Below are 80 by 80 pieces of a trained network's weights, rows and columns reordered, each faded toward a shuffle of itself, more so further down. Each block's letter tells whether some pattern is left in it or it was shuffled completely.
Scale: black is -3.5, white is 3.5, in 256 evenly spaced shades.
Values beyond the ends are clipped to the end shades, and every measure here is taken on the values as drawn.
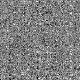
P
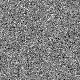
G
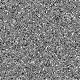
G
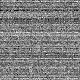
P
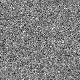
G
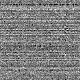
P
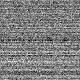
P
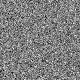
G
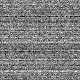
P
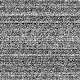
P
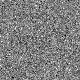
G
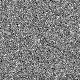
G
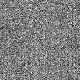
P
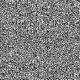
P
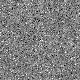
G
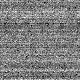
P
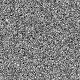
G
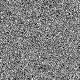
G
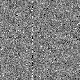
P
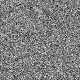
G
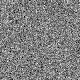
G
